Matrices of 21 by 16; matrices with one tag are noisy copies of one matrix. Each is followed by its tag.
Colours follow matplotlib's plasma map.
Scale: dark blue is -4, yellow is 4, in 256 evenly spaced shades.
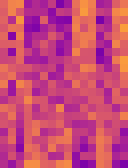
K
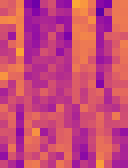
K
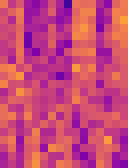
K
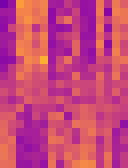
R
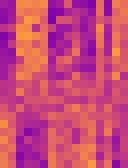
R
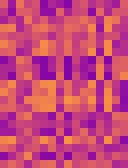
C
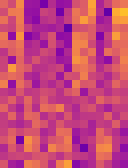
K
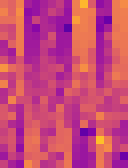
K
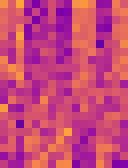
K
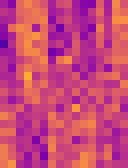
R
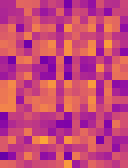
C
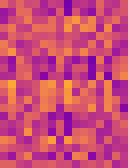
C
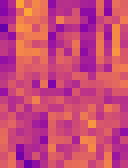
R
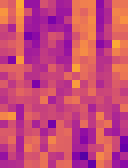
K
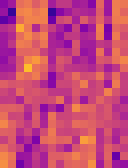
R
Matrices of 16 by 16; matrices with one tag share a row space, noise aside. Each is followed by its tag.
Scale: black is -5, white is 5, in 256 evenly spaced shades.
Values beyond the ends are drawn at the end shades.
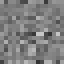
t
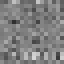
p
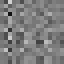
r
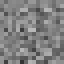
t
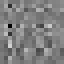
r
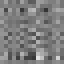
t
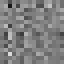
r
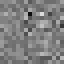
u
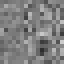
u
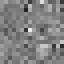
u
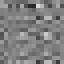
t
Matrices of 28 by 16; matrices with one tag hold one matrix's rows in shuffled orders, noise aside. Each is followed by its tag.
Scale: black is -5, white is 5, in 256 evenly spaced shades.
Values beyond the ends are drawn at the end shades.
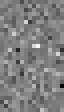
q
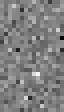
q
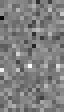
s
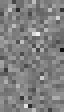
q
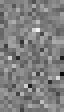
q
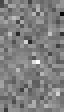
q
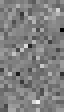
q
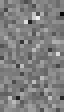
q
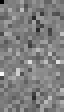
s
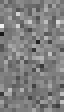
s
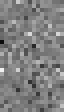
s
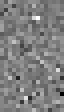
q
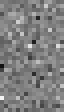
s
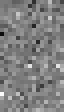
s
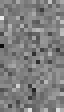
s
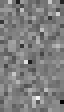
q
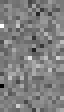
s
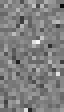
q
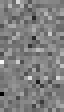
s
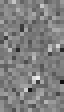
q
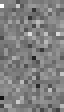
s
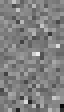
q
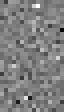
q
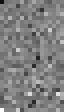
s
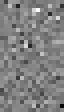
q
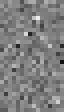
q
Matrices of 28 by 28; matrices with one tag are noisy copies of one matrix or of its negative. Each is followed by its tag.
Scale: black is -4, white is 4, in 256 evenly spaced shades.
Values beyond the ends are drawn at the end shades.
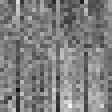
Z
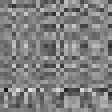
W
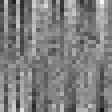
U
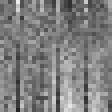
Z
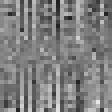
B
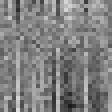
Z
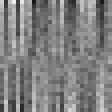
U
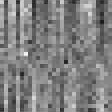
U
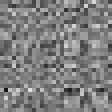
W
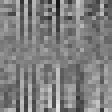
B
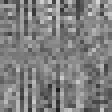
B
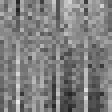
Z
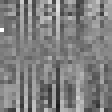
B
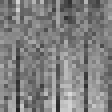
Z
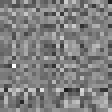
W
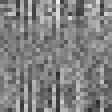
B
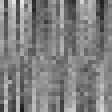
U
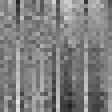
Z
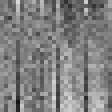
Z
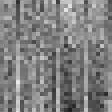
Z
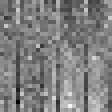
Z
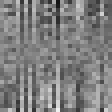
B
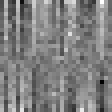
U
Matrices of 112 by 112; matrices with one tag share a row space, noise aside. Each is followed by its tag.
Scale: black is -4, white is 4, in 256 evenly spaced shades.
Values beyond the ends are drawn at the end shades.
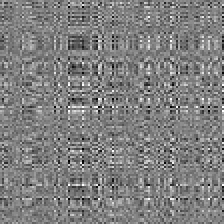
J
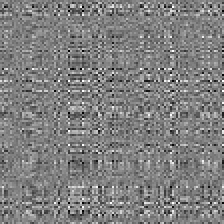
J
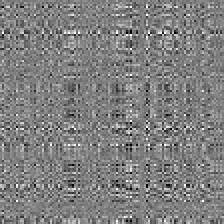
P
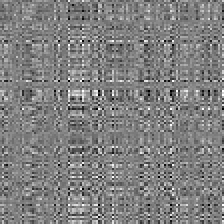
J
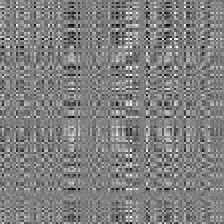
P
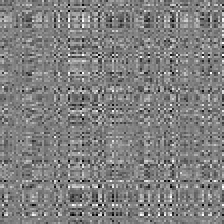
J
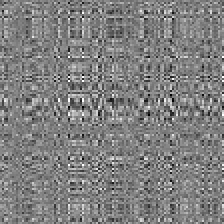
J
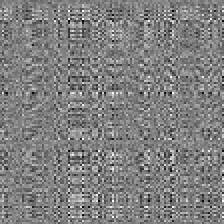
J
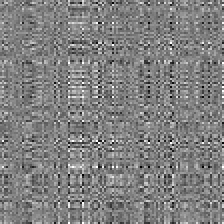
J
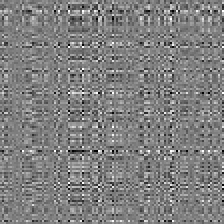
J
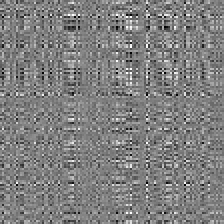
P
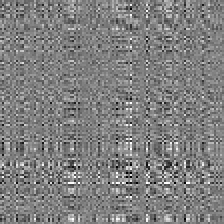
P
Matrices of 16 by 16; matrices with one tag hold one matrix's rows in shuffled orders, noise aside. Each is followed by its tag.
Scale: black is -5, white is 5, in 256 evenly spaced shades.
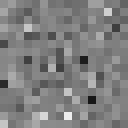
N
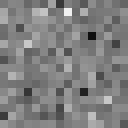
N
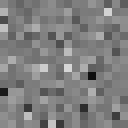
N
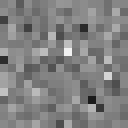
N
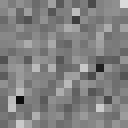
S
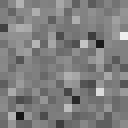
S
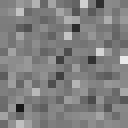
S
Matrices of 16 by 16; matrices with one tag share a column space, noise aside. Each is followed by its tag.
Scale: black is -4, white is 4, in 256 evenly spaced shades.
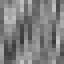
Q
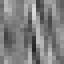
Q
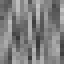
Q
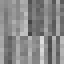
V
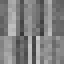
V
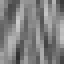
Q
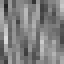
Q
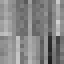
V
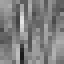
Q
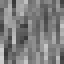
Q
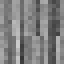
V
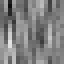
Q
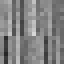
V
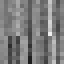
V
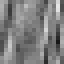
Q
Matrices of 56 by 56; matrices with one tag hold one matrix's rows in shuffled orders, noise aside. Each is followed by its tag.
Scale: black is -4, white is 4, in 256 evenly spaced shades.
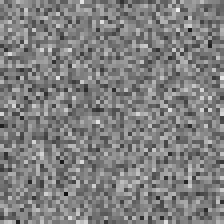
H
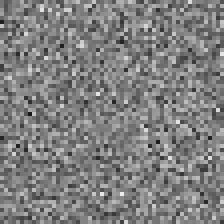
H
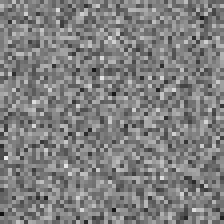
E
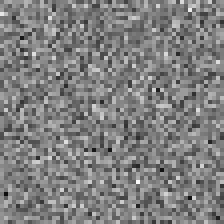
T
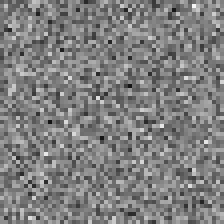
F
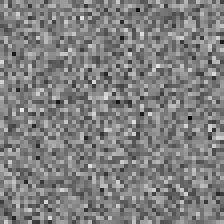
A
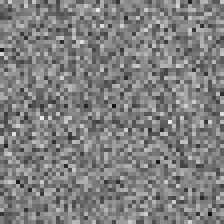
H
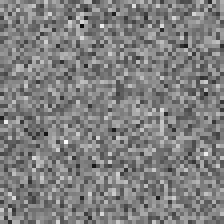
E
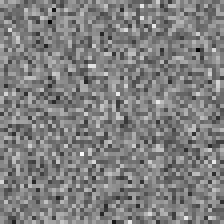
A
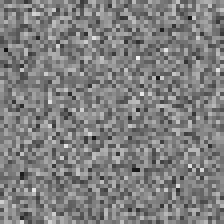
T
